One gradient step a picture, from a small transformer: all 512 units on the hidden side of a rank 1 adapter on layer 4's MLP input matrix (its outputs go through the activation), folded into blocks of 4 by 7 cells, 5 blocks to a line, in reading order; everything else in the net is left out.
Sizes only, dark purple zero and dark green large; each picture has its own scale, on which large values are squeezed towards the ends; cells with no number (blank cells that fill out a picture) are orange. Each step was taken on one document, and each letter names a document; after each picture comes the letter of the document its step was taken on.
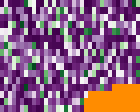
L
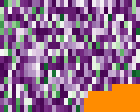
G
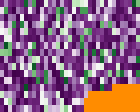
L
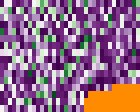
G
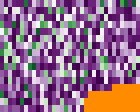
L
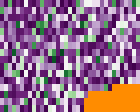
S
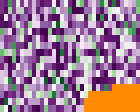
S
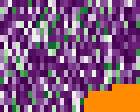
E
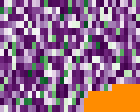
G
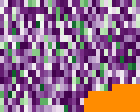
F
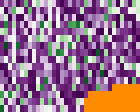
F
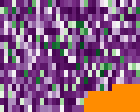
F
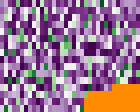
S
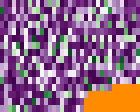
E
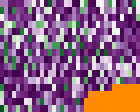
F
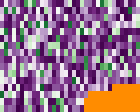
F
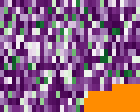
L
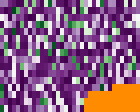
F
